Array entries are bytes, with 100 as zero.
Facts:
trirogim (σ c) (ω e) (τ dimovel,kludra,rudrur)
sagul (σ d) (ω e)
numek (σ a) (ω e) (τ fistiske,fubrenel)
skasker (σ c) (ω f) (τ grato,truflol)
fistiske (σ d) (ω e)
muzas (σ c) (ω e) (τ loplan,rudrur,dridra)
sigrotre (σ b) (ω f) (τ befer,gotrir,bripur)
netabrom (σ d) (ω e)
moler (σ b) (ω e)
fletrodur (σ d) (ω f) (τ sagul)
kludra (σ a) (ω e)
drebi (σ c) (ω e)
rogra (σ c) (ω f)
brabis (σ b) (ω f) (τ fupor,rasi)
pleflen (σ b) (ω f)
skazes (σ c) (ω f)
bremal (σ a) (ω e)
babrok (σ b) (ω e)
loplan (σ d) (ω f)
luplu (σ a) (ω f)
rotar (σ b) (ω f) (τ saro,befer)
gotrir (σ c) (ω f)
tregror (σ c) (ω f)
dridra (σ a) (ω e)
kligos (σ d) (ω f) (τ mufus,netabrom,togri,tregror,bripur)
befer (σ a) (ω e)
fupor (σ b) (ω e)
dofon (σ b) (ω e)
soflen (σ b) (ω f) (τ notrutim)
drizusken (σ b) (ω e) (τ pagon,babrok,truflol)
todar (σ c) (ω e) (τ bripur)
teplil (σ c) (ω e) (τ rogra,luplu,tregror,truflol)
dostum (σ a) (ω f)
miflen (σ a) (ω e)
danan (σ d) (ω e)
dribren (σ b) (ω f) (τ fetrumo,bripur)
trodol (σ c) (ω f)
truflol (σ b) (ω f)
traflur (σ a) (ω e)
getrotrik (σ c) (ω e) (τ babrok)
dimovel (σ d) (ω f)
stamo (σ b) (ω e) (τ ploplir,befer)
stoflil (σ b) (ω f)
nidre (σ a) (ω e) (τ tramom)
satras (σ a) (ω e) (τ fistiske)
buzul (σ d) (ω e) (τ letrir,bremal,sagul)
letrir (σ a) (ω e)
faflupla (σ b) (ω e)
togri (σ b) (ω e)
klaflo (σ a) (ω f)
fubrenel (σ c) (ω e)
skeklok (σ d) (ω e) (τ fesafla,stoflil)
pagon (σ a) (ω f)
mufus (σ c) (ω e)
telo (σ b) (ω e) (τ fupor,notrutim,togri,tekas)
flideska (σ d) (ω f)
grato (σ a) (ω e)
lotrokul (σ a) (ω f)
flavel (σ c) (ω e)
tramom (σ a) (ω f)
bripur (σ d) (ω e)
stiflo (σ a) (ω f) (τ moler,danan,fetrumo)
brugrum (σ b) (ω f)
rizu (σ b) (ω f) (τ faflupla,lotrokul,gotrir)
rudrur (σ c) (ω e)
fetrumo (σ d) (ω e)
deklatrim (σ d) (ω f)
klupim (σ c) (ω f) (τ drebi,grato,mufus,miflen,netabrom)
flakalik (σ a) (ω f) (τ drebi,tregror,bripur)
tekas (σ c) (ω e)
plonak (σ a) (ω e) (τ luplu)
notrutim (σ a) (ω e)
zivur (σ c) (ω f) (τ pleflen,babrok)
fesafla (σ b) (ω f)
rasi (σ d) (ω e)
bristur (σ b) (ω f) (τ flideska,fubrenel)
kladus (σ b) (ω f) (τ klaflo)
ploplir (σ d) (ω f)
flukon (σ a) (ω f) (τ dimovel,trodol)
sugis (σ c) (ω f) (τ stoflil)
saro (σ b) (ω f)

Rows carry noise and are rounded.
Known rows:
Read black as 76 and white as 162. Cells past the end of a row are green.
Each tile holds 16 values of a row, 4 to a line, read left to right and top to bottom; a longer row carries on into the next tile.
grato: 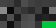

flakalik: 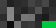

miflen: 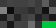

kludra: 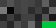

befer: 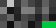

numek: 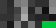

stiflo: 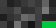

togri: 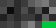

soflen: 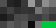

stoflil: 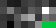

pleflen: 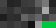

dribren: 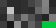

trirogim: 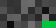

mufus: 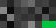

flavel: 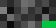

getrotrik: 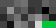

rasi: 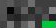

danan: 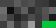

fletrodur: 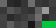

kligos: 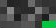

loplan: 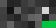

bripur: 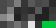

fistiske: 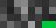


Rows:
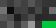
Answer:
netabrom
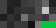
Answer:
brugrum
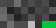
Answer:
fetrumo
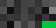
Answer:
nidre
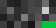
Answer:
rizu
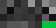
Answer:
notrutim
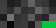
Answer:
tregror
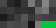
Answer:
brabis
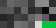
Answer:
babrok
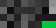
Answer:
plonak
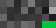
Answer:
buzul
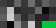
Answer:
todar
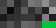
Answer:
fupor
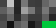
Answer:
stamo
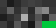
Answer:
bristur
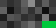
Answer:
tekas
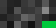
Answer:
flukon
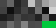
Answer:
telo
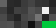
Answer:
ploplir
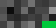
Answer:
sagul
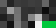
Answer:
zivur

